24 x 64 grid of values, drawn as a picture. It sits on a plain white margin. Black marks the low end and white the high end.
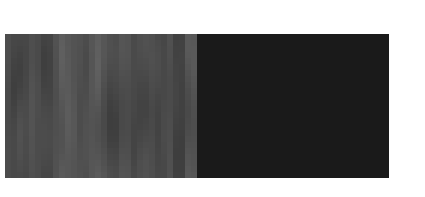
The table splits into one row of 2 panels. Panel 1,1: low, streaked downward, faint in contrast. Panel 1,2: very low, flat.
